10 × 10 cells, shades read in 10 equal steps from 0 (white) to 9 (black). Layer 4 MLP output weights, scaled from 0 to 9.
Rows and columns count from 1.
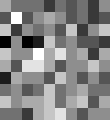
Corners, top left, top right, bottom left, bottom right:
3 4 5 4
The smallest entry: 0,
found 2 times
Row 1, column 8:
5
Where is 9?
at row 4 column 1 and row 4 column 3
